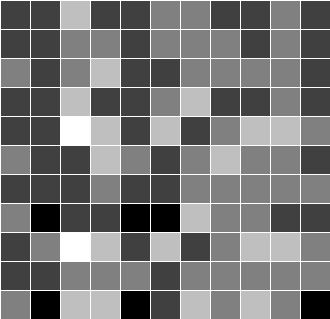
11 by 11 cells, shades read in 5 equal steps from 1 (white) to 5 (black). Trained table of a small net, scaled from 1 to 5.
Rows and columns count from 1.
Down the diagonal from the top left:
4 4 3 4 4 4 3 3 2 3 5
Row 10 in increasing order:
3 3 3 3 3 3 3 3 4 4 4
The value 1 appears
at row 5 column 3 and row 9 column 3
